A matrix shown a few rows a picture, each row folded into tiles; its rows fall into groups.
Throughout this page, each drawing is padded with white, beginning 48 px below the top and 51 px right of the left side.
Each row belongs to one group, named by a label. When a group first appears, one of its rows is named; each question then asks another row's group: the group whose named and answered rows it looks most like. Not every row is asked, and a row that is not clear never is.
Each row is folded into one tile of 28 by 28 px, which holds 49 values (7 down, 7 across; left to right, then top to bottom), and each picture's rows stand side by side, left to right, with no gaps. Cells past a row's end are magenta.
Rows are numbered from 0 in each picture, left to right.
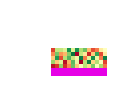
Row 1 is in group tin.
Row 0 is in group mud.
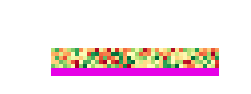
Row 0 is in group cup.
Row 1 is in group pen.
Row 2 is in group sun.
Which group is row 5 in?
tin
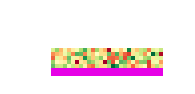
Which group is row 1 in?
cup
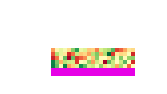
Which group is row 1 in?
pen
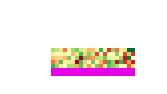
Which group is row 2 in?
sun
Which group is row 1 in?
cup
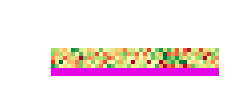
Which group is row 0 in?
cup
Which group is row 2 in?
pen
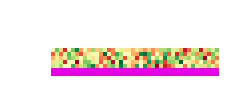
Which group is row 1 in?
pen
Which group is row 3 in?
sun
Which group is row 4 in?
tin
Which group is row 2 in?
sun
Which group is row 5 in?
cup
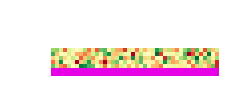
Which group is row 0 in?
cup
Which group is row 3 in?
mud
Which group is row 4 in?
mud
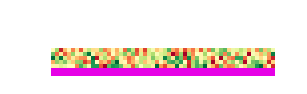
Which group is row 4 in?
tin
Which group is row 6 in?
cup
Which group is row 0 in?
tin
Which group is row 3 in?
pen
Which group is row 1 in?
sun
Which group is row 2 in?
pen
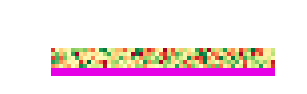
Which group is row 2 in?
tin
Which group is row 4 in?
pen
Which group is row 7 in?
tin
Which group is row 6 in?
tin
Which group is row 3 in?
tin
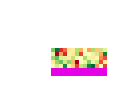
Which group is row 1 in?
pen
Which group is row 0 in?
tin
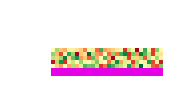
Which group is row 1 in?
sun
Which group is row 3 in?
sun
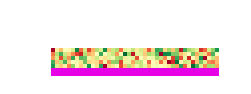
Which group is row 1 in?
mud
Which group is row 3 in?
mud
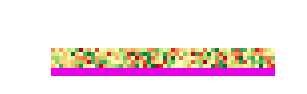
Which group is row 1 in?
sun
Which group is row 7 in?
tin
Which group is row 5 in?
mud
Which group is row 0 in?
mud
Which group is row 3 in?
sun
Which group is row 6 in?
sun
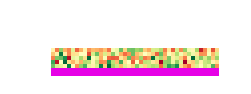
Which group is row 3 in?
cup
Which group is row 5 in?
tin
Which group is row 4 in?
pen
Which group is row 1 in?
pen
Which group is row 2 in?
sun
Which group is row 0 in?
sun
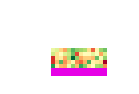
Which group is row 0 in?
cup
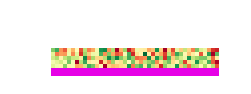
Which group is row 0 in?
tin
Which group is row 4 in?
pen
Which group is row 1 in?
mud
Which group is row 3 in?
sun
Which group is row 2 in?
tin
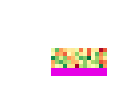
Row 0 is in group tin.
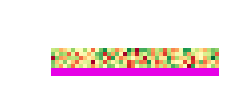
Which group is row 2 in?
cup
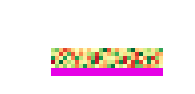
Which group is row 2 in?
sun
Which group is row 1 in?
sun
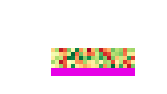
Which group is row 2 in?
sun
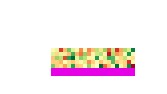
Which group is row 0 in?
cup
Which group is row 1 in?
mud
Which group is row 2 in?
mud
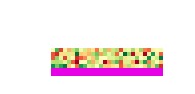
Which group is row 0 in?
pen
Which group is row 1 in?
pen
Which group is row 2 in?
mud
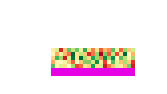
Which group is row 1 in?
tin
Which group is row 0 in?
cup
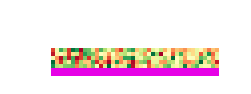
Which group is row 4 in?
pen
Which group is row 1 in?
sun
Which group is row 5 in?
pen
